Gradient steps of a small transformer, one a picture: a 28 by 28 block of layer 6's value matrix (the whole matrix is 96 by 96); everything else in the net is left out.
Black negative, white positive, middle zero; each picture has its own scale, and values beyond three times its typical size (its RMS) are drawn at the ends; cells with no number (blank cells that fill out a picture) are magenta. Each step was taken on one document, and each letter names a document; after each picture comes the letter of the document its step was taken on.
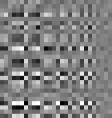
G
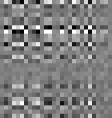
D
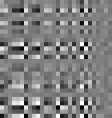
G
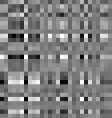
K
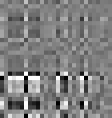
K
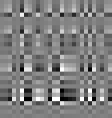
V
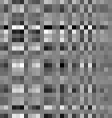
D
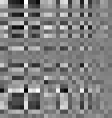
K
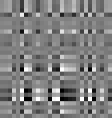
V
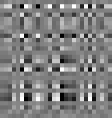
V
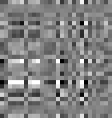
G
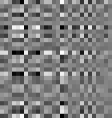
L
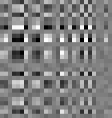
L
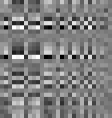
D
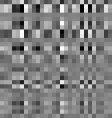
L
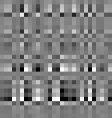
V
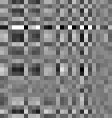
G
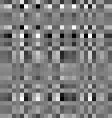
V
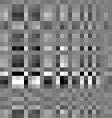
L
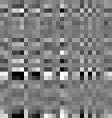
L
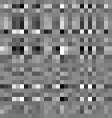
L
